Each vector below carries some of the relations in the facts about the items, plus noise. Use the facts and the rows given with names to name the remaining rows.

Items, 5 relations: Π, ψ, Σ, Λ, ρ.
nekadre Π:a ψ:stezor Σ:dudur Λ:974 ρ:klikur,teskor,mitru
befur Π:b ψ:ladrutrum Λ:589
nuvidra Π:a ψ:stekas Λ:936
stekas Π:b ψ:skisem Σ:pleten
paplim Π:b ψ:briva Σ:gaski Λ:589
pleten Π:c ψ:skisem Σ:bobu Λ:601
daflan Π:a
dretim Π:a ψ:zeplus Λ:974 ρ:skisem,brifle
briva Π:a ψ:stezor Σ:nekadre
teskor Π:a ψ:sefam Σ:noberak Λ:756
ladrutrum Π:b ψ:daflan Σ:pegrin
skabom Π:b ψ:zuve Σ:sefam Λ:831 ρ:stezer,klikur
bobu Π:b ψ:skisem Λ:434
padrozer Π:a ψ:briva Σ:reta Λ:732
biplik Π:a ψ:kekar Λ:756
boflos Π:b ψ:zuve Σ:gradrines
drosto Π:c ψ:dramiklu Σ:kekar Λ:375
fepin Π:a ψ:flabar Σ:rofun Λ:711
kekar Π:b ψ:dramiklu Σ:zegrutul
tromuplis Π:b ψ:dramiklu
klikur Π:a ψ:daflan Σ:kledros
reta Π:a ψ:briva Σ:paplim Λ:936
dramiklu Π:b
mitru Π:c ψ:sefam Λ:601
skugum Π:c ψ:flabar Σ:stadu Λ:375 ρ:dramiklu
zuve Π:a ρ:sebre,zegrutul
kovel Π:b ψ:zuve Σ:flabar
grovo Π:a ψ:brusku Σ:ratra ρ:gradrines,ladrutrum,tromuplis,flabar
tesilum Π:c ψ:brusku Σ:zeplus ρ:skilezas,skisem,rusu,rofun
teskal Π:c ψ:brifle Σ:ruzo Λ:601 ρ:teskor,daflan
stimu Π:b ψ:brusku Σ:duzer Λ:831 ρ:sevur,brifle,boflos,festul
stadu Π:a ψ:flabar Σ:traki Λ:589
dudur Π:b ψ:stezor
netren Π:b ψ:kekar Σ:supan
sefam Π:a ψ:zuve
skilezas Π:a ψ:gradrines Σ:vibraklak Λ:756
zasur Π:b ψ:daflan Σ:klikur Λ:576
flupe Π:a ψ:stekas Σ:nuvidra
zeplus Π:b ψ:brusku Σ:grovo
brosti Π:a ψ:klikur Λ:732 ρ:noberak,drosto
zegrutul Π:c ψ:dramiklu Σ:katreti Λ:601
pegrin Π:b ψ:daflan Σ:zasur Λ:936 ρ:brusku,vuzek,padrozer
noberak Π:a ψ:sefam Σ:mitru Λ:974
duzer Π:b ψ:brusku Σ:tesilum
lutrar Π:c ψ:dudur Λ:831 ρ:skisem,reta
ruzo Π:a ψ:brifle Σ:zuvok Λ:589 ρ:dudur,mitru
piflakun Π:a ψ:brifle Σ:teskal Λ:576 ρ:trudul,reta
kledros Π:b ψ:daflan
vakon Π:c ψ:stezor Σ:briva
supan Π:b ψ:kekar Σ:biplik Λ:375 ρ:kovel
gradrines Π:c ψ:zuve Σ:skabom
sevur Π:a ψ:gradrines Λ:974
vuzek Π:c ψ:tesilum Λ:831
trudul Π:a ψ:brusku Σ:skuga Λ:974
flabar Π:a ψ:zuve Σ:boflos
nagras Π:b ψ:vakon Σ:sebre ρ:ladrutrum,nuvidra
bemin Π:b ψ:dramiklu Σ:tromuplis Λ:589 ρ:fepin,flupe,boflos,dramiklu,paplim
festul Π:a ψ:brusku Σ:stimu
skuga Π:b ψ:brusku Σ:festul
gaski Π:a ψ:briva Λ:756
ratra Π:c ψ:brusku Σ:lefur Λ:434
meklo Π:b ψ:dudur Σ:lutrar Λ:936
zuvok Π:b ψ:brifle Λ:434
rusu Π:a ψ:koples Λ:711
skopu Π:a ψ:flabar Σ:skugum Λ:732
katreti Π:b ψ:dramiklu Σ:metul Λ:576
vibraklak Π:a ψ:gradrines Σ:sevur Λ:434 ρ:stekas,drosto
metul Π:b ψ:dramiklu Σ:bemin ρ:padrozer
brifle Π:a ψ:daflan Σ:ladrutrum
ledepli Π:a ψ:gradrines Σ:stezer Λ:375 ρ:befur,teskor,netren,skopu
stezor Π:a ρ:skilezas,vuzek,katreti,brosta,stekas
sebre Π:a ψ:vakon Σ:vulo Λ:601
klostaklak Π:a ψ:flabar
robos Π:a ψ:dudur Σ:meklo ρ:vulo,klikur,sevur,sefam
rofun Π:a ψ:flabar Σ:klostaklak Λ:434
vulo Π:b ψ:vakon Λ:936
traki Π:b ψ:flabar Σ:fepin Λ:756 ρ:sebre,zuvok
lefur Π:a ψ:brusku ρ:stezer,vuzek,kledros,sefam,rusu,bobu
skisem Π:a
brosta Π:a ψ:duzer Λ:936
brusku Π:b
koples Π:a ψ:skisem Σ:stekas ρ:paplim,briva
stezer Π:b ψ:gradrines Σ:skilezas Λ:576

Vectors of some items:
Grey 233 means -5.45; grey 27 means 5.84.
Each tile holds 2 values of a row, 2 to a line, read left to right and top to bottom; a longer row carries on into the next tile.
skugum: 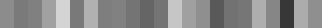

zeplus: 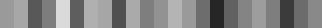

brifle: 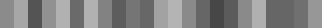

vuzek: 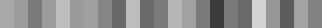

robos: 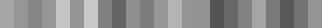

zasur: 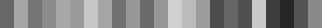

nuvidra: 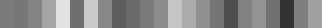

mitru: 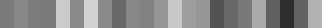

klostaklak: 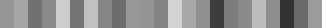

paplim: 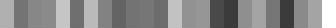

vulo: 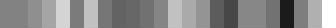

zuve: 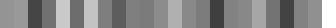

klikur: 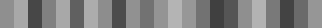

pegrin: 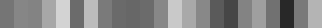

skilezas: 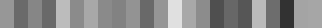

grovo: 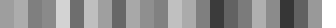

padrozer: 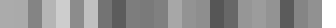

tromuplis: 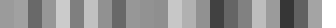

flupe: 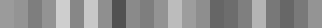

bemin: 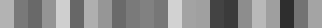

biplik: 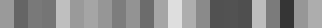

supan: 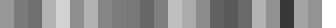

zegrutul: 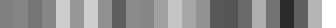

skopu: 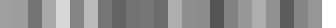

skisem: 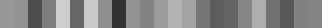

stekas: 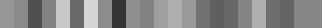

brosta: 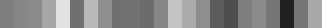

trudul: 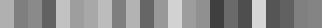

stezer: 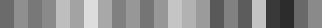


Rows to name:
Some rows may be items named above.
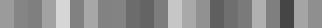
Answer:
ledepli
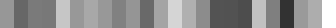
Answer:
biplik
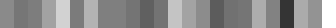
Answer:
skugum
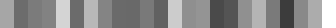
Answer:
stadu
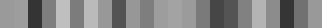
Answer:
metul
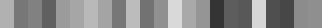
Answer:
nekadre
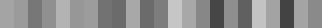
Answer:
vibraklak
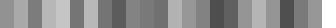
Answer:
brosti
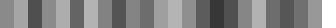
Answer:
daflan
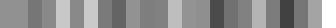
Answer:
boflos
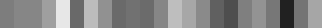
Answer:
brosta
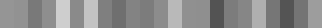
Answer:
kovel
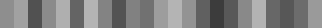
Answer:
daflan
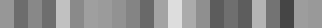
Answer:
teskor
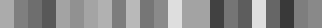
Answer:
sevur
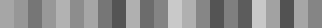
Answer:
bobu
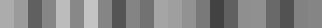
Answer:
vakon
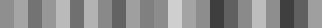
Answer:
kledros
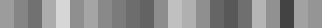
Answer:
drosto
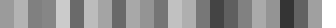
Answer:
lefur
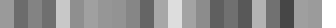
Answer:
teskor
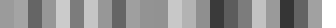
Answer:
tromuplis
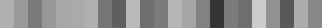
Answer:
lutrar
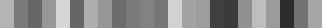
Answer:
bemin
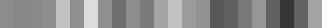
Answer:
sebre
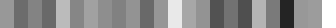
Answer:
traki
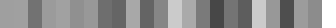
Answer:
zuvok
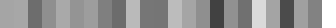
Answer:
skabom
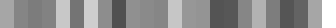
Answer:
rusu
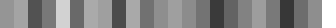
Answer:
duzer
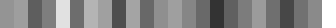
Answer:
brusku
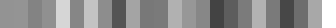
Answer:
festul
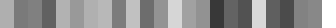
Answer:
dretim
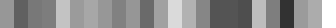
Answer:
biplik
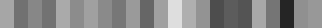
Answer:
gaski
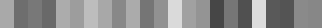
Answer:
noberak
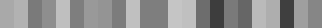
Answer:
ratra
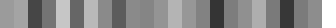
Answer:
sefam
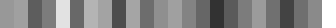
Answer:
brusku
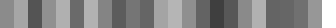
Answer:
brifle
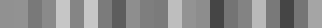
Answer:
boflos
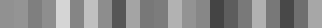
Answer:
festul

